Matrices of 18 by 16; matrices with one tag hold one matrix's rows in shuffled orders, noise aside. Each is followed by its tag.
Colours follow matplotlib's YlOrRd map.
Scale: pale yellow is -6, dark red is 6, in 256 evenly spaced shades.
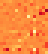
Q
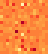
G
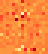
G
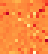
Q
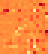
Q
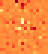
G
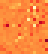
Q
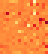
Q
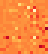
Q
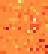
Q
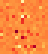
G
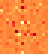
G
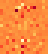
G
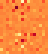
G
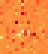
G
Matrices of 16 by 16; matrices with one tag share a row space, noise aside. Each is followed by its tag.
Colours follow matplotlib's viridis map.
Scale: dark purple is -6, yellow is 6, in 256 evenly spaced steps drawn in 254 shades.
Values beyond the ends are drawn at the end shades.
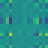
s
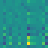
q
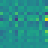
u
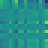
u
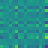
u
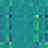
s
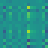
q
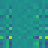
s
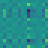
q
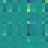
q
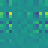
s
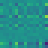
u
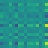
u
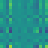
s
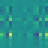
s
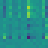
q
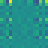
s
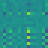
q
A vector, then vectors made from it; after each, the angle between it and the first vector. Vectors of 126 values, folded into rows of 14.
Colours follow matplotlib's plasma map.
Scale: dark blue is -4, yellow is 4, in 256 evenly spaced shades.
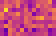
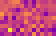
partly aligned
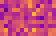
nearly opposite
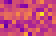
orthogonal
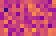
nearly opposite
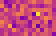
orthogonal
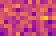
partly aligned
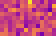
partly opposed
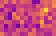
orthogonal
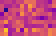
nearly opposite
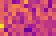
orthogonal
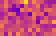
orthogonal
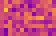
nearly parallel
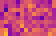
nearly opposite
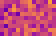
partly opposed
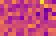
orthogonal
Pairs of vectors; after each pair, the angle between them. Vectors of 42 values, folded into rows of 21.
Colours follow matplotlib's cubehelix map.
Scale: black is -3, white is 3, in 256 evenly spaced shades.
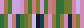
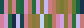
partly opposed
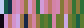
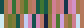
partly opposed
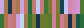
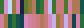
partly opposed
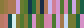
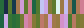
orthogonal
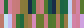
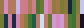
partly opposed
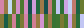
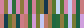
nearly parallel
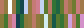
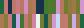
partly opposed
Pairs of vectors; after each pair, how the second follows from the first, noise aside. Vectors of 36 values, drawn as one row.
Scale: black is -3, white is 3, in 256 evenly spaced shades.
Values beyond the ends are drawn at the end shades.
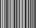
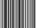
shuffled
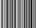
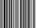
reversed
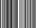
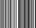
reversed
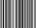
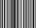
negated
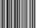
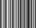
negated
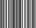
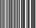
shuffled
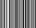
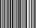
reversed
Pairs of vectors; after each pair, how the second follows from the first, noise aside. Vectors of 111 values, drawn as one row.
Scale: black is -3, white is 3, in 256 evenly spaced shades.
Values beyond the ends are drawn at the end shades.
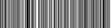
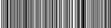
reversed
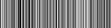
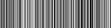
reversed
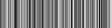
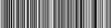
reversed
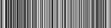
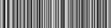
sign-scrambled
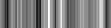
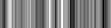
reversed
